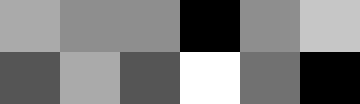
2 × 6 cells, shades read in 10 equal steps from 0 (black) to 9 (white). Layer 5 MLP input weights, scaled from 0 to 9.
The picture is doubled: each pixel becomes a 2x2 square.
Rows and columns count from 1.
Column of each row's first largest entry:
6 4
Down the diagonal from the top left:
6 6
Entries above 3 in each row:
5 3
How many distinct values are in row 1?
4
